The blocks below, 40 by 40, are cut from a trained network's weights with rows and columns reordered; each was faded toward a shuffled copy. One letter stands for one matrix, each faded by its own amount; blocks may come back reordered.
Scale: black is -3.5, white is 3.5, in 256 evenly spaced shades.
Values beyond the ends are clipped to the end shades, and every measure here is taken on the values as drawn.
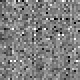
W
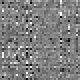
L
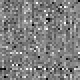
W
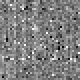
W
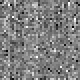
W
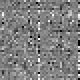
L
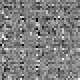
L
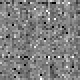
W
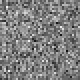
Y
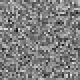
Y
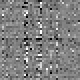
L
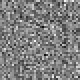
Y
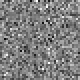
Y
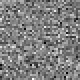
Y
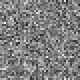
Y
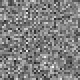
Y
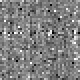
W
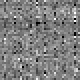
L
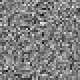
Y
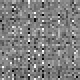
L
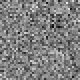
Y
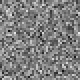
Y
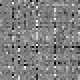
L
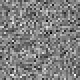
Y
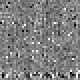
W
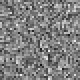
Y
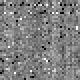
W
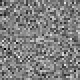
Y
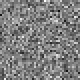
Y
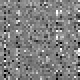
L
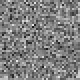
Y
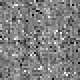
W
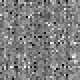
W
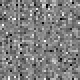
W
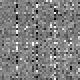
L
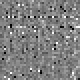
W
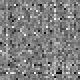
W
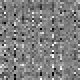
L
